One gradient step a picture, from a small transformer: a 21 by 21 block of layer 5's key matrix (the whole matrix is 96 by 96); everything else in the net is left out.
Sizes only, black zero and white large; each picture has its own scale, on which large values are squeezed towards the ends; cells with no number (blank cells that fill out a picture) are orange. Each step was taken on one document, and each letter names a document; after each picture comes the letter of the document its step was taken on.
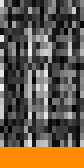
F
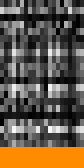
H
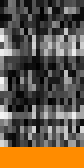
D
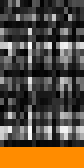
D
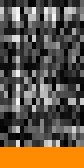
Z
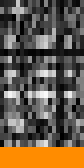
Z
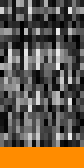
H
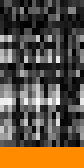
H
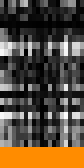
D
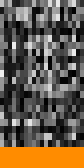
F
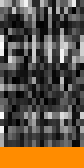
D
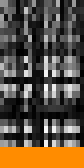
F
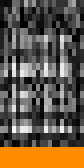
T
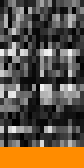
T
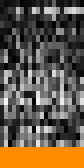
Z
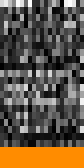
T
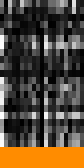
D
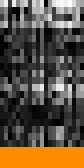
T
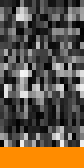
T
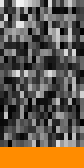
T
